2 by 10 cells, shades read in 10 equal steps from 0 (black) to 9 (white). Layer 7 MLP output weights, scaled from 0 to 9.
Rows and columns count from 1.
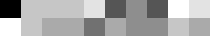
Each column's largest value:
9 7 7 7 8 6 5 5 9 8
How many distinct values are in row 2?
5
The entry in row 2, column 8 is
5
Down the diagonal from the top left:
0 7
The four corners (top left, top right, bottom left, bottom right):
0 8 9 6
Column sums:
9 14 13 13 12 9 10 8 16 14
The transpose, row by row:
0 9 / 7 7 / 7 6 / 7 6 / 8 4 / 3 6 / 5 5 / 3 5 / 9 7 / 8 6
